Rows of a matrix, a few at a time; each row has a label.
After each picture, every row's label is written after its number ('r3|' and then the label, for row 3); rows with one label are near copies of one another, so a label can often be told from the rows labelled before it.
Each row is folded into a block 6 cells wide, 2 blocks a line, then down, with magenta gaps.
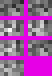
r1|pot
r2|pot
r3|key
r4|key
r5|key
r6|pot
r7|key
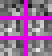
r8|pot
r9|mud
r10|key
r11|key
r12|key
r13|key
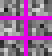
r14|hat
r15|key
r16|key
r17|mud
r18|mud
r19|mud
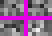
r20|mud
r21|mud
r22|pot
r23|key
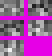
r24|hat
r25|pot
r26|pot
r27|key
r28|key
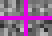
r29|key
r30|hat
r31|mud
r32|pot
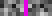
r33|mud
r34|pot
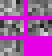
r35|key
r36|hat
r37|mud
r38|pot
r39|key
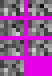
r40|mud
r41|mud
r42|pot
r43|mud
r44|pot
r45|mud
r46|mud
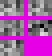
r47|key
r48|key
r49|hat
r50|pot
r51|key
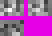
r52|key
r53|key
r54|pot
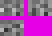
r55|hat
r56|hat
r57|hat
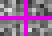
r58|key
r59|mud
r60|hat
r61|hat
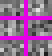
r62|hat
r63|key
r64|key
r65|pot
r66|hat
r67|hat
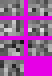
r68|hat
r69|hat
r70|key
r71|hat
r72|pot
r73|mud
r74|mud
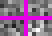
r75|mud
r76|hat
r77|pot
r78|key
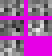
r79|hat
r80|hat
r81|pot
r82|key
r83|key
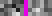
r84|pot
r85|key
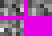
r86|mud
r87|mud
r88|hat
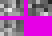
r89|key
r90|pot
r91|key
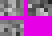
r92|key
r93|pot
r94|hat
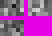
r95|mud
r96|key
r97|pot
